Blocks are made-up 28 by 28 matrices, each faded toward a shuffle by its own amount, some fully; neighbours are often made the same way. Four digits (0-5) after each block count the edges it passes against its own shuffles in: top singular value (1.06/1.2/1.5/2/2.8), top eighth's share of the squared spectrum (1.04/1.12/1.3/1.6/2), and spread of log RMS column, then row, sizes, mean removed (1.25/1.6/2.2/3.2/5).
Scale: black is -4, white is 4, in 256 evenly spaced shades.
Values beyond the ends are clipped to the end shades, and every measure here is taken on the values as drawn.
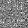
3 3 1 1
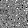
1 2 1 0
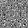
3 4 2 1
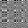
4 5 3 3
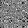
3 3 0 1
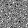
0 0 0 0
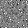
1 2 0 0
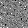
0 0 0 0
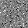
1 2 1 0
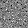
0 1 0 0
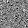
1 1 0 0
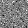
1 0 0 0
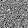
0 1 0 0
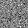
0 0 0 0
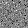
0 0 0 0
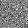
2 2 0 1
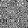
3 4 2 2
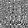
3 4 1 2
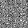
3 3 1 1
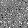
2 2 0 1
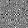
3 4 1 1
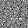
1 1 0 0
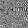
3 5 2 2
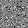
2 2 0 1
